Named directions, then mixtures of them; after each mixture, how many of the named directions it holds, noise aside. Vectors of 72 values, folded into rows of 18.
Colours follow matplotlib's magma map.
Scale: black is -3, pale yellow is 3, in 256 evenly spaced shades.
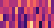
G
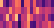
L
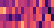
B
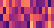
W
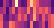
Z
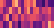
three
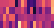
three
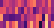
two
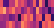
two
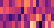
three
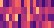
one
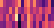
two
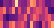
two
